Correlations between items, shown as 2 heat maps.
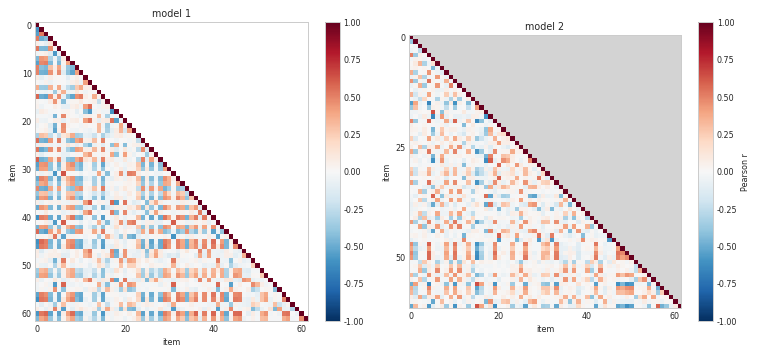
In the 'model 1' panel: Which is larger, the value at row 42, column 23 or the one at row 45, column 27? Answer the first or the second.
the first
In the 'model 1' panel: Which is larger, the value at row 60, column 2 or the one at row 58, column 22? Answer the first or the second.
the first
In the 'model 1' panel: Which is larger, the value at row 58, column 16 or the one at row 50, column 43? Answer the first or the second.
the second
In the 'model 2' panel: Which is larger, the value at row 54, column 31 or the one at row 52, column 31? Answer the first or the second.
the first
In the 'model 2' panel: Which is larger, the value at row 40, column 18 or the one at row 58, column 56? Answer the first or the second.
the first
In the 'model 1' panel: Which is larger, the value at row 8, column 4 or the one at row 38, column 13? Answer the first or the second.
the first
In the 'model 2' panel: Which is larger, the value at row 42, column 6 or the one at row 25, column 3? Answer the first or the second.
the first
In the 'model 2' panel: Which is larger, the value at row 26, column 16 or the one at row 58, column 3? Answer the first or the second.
the second
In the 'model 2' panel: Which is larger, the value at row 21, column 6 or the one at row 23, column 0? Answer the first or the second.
the second
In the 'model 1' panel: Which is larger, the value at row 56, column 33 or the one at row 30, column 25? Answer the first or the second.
the first
